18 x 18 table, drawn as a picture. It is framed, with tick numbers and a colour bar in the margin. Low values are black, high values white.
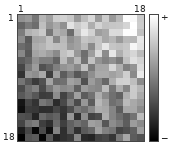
Slope: up to the top right. Ninth with the lowest average: bottom left. Ninth with the highest average: top right. Grain: fine. Mirror symmetry: none. Stripes: none.
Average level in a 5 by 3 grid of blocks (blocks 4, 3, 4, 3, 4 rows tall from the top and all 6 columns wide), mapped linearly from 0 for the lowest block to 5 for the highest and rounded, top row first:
3 4 5 / 3 4 5 / 2 2 4 / 0 2 3 / 0 1 2
